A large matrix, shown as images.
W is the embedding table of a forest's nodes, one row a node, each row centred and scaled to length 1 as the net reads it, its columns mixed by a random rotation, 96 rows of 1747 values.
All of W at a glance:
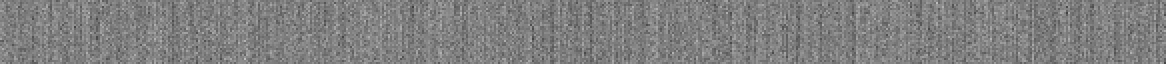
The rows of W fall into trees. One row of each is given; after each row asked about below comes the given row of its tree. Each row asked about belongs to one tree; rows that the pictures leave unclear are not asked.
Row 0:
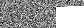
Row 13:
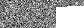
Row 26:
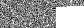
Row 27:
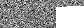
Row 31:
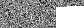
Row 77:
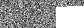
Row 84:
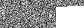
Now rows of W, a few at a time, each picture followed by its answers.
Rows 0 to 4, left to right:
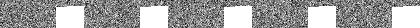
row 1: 31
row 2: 13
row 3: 31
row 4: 84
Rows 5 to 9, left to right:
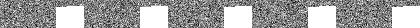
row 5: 26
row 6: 77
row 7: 84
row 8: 31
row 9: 84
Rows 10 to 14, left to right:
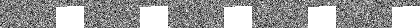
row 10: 0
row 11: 0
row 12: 0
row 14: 31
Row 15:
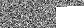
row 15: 0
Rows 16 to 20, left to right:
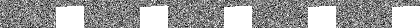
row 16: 84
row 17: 26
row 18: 13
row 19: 0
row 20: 0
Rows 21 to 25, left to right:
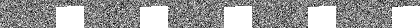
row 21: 0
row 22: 77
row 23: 84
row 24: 77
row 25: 13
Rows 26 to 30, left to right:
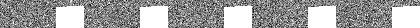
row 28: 26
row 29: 13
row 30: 0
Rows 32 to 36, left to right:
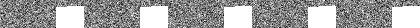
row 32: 77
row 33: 77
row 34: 31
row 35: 26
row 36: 31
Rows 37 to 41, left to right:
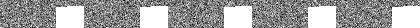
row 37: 84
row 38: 31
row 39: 77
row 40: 27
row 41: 13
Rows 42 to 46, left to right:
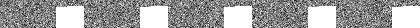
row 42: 77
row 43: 27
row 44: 77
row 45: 27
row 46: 31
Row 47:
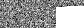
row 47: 13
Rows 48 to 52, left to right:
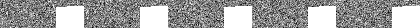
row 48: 31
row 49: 84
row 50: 84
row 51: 13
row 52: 26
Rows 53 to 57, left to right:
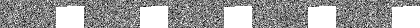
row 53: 77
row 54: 13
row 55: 26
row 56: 27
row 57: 84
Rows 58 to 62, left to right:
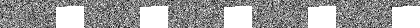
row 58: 27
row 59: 77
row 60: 13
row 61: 84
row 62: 13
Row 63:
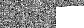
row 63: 13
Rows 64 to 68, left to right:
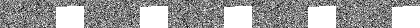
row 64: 77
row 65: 0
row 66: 13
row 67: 77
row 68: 26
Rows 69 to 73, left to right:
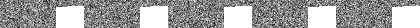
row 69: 13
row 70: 27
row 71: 84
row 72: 84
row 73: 26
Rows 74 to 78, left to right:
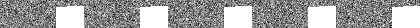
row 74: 31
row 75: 27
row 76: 84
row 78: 26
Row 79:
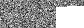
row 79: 77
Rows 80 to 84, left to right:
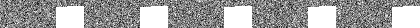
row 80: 77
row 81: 26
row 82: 31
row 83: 77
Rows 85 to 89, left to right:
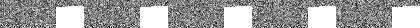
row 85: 13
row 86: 77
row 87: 0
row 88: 84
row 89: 84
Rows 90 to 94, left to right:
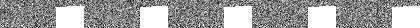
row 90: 26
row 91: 13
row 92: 84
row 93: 31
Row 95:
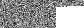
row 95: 0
